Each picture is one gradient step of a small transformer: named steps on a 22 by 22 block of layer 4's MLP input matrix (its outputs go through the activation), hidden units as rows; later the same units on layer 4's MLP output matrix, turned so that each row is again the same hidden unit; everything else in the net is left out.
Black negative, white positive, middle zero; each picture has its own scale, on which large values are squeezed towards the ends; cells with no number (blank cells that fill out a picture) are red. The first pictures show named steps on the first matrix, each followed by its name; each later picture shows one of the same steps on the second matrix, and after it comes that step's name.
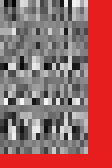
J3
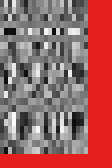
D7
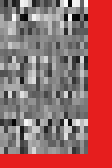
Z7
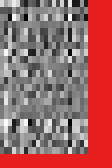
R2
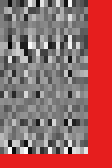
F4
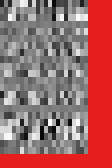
J3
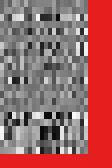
D7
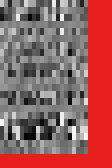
J3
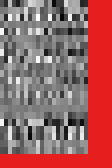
Z7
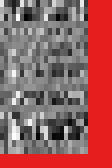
J3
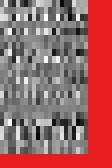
Z7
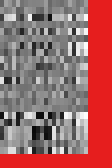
D7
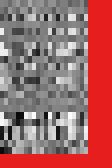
D7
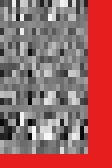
J3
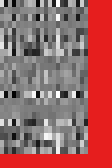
F4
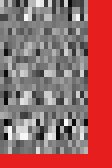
J3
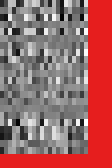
Z7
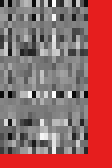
F4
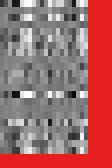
F4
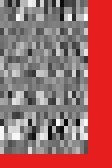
J3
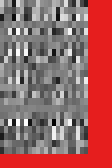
Z7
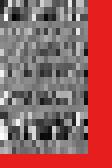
J3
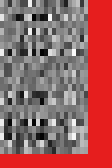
R2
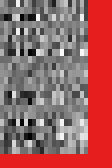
R2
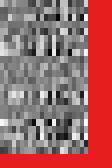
R2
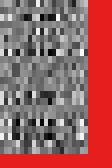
R2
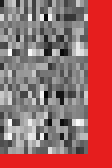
R2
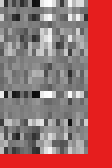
F4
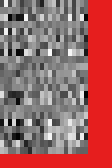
R2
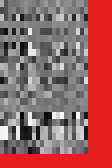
D7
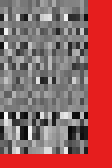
D7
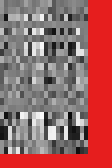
D7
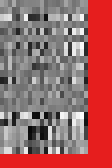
D7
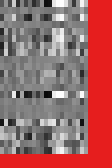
F4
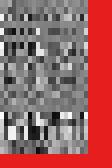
D7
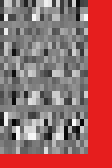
J3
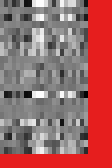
F4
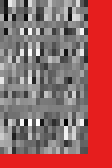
Z7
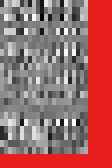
Z7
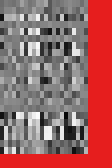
D7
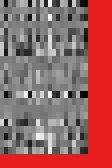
F4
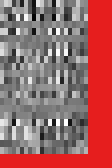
Z7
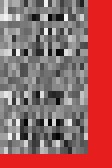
R2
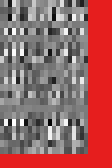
Z7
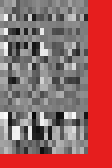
D7
